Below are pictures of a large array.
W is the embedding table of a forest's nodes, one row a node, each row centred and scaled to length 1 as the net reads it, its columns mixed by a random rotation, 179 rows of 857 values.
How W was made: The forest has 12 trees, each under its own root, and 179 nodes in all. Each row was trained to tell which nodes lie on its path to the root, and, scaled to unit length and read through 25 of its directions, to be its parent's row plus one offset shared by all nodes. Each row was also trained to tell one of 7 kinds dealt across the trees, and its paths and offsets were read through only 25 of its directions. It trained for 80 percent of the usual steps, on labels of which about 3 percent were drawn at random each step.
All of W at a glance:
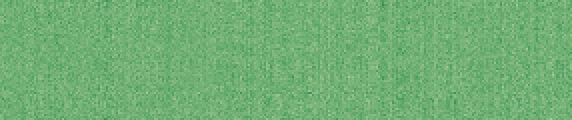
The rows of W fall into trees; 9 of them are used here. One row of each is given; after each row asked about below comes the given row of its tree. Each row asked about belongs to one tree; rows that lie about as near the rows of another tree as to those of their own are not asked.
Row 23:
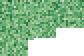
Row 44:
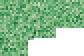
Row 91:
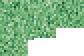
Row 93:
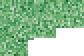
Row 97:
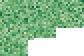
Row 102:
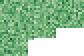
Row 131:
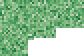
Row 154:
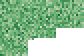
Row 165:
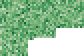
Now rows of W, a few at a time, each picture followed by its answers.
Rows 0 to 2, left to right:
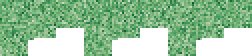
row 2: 102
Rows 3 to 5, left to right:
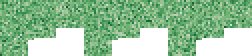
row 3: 154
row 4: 165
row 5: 102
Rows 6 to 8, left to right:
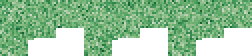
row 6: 154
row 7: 165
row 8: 154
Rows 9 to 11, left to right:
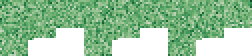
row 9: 102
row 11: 97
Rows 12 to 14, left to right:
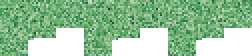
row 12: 44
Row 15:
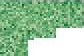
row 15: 23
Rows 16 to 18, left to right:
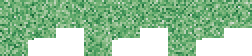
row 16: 97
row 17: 97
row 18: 93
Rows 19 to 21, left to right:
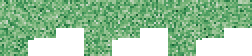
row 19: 131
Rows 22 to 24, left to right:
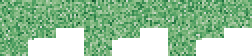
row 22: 154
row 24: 93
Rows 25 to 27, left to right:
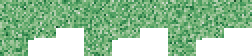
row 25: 102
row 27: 93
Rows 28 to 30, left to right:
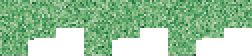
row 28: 165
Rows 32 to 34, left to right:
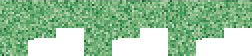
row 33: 131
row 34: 97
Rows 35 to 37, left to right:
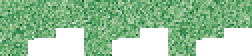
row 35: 97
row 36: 93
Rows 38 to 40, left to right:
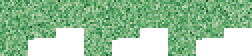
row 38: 131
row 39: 91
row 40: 154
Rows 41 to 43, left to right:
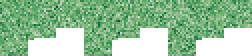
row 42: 44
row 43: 131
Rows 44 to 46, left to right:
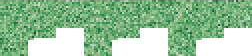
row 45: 23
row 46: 154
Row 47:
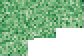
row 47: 97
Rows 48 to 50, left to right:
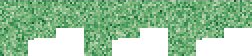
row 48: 154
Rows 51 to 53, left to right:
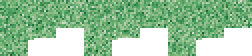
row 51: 93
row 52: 165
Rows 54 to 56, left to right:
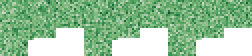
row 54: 131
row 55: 93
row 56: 23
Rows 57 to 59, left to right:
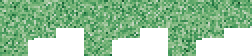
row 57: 91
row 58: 154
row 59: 165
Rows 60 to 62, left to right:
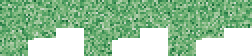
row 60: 102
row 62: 165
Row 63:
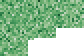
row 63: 154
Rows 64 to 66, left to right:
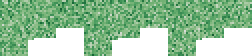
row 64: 23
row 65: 44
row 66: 93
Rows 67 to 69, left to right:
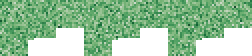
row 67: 154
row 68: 44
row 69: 97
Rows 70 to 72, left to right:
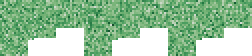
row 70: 154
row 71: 165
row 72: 44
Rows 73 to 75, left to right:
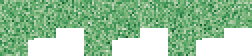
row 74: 44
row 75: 93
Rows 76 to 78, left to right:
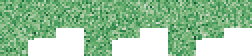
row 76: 44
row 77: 154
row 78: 131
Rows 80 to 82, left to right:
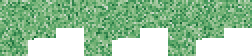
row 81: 97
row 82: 97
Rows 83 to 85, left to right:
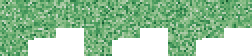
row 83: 131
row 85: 23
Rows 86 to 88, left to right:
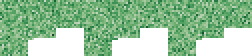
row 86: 165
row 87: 93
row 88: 44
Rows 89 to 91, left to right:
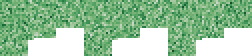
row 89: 165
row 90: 154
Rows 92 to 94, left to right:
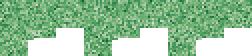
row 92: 97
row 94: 97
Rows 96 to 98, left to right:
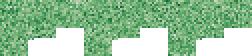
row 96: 154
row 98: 154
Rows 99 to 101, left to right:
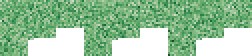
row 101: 154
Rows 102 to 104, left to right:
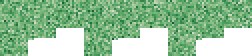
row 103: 97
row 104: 97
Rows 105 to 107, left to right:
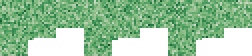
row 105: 93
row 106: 131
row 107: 154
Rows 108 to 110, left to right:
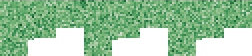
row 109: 44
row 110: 102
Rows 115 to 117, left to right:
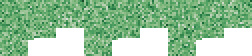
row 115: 97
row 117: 97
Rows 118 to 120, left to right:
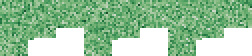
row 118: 93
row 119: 154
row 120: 23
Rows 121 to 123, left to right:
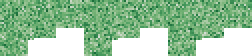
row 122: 93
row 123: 102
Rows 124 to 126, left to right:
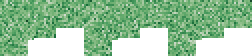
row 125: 44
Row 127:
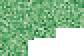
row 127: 44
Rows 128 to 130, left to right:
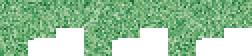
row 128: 165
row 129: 44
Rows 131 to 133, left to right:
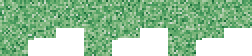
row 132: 165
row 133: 97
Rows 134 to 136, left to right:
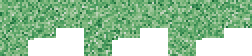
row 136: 97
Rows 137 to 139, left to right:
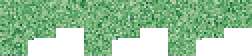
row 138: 44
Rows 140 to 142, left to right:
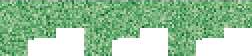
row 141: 165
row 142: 97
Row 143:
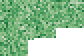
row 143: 97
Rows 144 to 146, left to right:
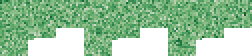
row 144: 154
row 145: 97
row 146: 97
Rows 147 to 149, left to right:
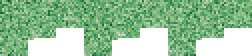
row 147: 23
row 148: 93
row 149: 93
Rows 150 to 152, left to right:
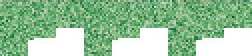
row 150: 93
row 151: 93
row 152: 131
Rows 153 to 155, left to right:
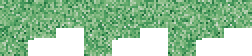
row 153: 93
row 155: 154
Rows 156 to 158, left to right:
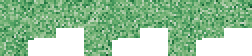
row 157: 44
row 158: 102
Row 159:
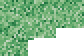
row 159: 93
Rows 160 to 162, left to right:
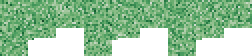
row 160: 154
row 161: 165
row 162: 93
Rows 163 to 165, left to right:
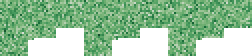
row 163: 93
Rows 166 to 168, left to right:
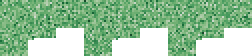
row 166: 44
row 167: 154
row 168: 44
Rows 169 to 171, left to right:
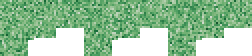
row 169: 102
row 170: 44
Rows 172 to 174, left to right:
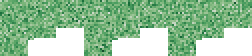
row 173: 165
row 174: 44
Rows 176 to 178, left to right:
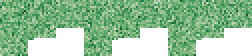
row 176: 93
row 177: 97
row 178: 93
